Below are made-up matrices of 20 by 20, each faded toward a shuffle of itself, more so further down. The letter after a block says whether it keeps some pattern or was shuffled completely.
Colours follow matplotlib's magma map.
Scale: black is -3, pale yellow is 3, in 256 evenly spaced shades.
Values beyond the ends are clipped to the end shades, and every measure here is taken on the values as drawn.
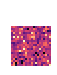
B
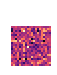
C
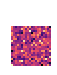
C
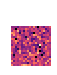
B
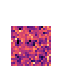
C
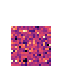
C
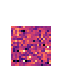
C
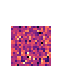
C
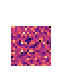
C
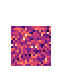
B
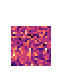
C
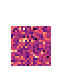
C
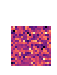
C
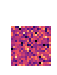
B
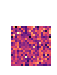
B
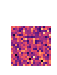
B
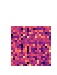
C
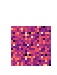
C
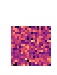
C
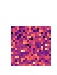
B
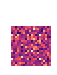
C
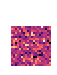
B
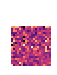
C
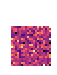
C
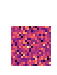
B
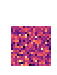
B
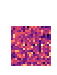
C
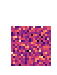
B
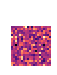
C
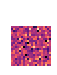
B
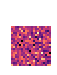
B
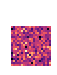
B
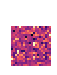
C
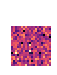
B
